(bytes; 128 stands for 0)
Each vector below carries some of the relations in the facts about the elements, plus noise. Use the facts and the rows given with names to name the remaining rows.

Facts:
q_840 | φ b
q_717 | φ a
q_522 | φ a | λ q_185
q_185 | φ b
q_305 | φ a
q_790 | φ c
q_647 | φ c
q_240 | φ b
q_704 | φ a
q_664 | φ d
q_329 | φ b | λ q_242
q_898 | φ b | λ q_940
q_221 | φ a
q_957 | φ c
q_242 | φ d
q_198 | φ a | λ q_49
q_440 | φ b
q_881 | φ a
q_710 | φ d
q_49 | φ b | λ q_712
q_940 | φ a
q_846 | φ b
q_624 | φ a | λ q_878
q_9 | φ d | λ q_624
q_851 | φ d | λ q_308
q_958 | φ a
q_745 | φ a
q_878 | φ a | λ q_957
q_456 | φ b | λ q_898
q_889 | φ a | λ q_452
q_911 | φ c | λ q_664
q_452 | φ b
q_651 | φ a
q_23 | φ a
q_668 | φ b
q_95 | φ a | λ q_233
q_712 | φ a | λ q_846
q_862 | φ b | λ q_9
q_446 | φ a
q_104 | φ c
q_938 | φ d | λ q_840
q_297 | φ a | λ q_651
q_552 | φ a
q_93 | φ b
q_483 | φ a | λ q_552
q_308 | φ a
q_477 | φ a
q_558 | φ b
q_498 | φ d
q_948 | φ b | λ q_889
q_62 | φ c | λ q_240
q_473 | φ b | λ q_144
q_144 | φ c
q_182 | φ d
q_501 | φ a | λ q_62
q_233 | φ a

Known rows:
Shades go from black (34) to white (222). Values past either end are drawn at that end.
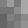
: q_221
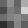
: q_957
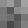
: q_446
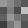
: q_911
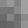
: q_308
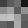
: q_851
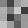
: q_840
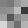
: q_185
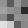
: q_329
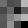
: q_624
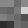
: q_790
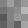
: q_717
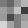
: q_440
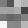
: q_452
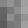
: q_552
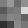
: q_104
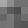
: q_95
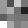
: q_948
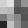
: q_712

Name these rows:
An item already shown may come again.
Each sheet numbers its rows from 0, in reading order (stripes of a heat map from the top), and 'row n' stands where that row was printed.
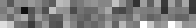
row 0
q_862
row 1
q_911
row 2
q_198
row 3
q_940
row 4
q_501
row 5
q_898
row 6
q_898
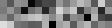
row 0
q_862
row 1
q_9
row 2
q_846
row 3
q_889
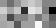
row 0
q_846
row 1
q_49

